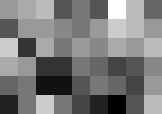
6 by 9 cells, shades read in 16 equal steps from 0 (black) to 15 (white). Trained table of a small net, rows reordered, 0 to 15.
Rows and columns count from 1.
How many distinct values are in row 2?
6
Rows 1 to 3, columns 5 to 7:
7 5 15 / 7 9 12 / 9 8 10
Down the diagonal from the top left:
9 9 10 3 5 2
